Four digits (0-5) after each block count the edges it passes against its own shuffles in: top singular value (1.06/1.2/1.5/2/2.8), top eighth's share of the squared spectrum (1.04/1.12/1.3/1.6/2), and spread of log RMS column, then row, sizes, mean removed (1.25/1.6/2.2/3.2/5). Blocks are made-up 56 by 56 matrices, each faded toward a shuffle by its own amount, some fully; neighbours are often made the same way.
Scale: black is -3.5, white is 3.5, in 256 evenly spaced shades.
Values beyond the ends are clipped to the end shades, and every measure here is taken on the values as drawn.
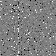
2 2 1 0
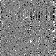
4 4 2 1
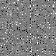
3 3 2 1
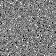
0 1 0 0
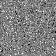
0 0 0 0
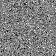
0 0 0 0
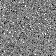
0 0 0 0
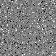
3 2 0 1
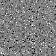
3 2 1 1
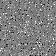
2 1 0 0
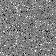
1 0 0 0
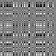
5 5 4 4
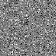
3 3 1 1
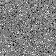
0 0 0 0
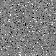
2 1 0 0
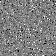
1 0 0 0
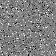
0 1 0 0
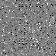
3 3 1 1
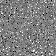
2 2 0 0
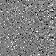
3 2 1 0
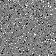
1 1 0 0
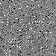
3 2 0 0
